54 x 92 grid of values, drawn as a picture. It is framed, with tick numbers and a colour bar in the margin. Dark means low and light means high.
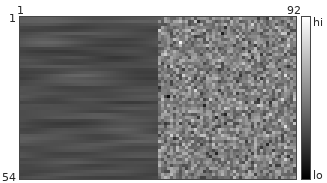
The table splits into one row of 2 panels. Panel 1,1: low, streaked across, faint in contrast. Panel 1,2: middling, fine-grained, strong in contrast.
